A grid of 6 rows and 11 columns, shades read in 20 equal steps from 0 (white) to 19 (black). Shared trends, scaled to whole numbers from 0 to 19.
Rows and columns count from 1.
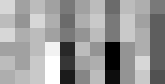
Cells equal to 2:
0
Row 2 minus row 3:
2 2 -2 -1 1 -2 -1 0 0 1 0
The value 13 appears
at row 6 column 11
